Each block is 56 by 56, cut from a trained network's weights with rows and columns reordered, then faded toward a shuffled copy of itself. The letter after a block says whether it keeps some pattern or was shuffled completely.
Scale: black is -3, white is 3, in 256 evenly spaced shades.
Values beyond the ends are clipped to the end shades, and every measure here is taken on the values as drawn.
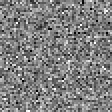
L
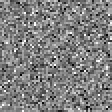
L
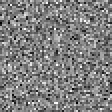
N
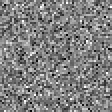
L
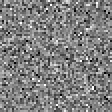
L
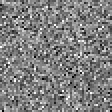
L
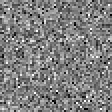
N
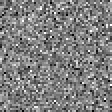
N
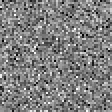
L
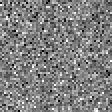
L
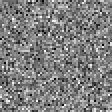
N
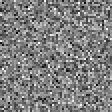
L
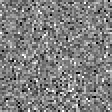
N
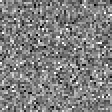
L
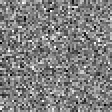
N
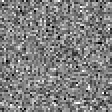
N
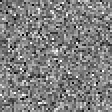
L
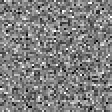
N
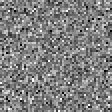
L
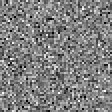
N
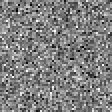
N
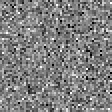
L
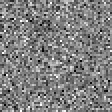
N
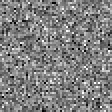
N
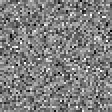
N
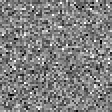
L
